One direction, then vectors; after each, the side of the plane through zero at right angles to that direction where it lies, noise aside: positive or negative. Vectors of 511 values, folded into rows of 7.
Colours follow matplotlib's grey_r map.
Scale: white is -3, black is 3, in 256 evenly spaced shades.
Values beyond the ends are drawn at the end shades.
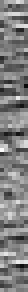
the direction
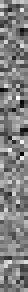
positive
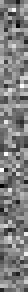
negative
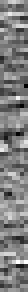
positive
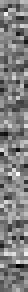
positive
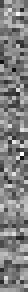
positive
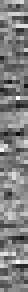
positive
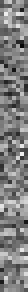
positive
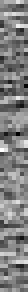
positive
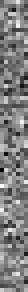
positive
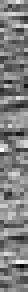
positive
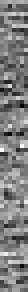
positive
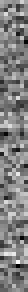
positive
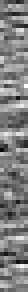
negative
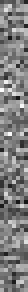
negative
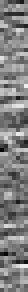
negative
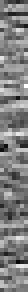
negative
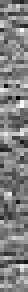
negative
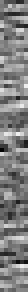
negative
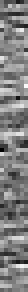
negative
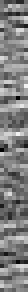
negative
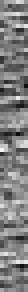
positive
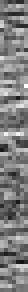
negative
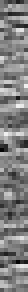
negative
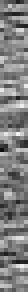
negative
